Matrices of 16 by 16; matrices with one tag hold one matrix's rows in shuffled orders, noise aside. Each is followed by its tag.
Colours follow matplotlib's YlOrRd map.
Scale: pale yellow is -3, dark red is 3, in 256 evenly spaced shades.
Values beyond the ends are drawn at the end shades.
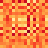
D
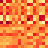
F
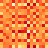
D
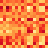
F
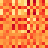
D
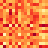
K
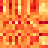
K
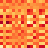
F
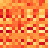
F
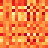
D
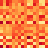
F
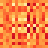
D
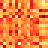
K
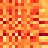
K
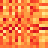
K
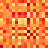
D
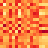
K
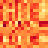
K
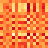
D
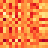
K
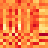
K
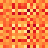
D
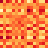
F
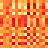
D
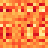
F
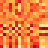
K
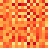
D
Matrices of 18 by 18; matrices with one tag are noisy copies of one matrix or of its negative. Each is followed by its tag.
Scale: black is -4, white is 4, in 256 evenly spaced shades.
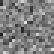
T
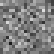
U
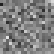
U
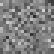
U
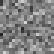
T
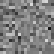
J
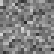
T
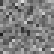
T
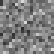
T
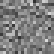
J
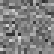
J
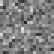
T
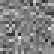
J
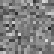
J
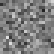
U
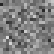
U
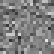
J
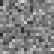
T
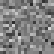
J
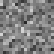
T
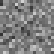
T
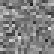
J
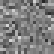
J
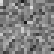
T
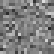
J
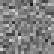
J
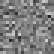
J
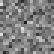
T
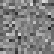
J
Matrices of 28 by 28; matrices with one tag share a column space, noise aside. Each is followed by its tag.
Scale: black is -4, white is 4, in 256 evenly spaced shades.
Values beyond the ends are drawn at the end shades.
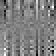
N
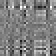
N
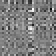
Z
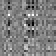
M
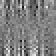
N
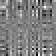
N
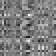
M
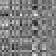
M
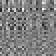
Z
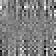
N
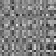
M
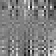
N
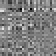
Z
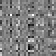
M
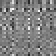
Z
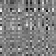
Z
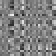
M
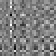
M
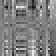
N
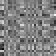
M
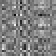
M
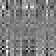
N
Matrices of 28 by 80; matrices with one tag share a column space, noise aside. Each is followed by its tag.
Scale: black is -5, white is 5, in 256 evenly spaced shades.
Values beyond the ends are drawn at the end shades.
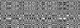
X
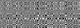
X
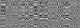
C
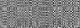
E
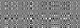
X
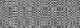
E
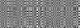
E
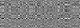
C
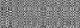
E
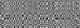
X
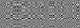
C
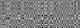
X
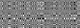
X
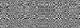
C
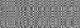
E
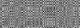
E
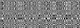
X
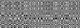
X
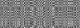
E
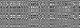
C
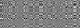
C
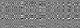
C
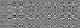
C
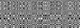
X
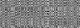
E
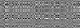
C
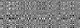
X
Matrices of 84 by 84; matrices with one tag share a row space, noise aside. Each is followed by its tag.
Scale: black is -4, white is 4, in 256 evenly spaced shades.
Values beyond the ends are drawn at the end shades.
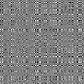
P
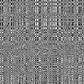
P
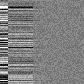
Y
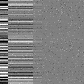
Y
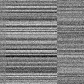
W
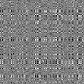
P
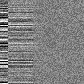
Y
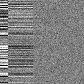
Y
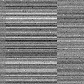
W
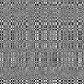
P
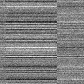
W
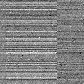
W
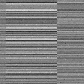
W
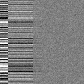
Y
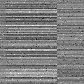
W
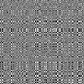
P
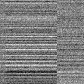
W
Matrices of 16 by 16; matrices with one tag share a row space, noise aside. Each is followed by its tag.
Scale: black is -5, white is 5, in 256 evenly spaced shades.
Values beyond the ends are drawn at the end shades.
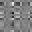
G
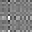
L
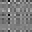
L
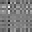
L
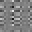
G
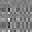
L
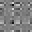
G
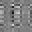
G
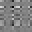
G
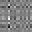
L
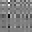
L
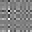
L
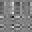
G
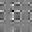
G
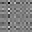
L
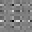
G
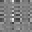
G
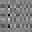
L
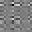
G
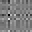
L
